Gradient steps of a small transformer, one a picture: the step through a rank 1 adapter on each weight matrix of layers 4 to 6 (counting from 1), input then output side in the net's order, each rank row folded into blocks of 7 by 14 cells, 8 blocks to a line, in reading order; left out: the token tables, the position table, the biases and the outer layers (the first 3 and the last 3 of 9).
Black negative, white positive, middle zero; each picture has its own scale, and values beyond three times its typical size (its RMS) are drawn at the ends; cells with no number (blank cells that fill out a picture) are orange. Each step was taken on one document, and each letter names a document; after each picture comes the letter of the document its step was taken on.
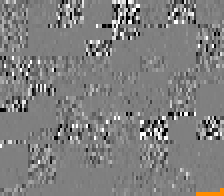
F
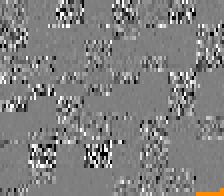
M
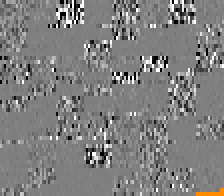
F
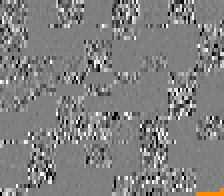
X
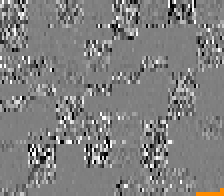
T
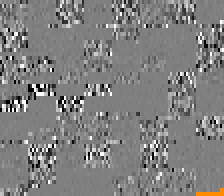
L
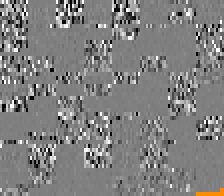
L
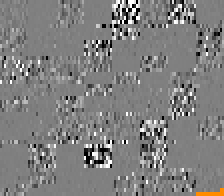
F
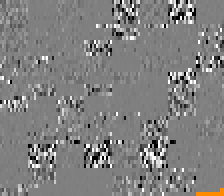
M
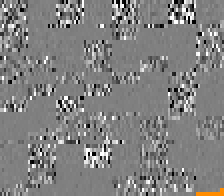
X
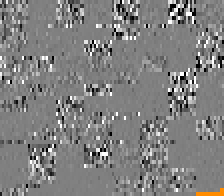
M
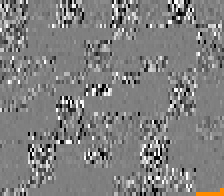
X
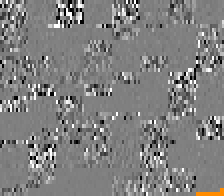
M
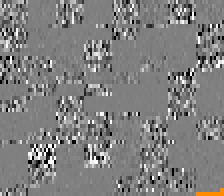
L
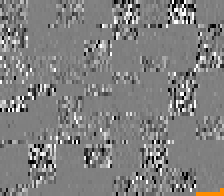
F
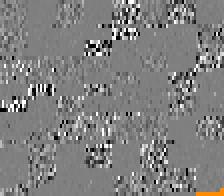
F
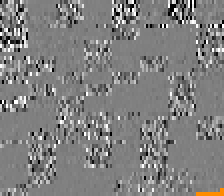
T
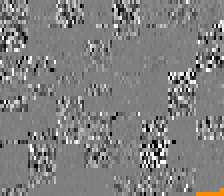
M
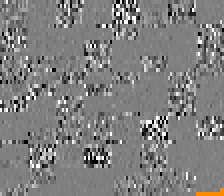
X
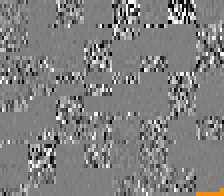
X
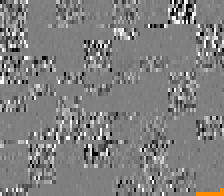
X
